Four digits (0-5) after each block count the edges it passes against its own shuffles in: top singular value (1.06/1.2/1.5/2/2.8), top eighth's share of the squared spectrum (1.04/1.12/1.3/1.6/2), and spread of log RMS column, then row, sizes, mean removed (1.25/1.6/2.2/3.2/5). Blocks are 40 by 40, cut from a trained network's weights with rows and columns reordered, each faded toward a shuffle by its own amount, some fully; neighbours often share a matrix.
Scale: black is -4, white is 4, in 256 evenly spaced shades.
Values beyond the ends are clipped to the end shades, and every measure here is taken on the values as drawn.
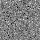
0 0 0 0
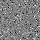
0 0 0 0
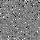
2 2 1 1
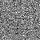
0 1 0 0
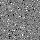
0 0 0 0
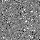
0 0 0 0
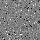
1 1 0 0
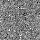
1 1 0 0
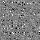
2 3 1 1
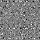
2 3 1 2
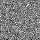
1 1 0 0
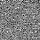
2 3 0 1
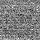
2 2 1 0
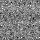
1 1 0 0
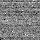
3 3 0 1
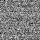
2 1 0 0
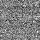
2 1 0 0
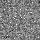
0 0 0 0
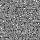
1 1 0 0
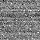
3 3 0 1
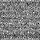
2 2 0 1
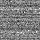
3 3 0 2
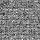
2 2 0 0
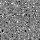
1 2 1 1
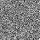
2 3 0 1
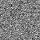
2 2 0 0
